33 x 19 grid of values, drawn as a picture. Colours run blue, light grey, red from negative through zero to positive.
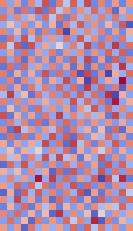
Histogram: two levels. Average level on the scale: 50%. Grain: checkered. Slope: none. Seam: none.
